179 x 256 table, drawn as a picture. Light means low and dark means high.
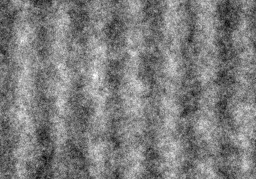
Average level on the scale: 50%. Slope: none. Stripes: upright, repeating 7 times. Ninth with the highest average: bottom left.
